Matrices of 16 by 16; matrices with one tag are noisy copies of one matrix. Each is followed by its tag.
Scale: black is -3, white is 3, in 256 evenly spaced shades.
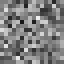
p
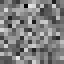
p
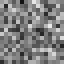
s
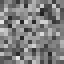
p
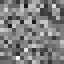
p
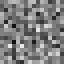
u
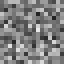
u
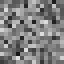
p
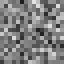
s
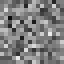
p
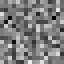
u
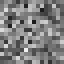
p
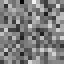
s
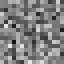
u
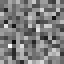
u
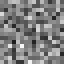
u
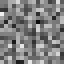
u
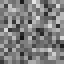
s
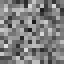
p
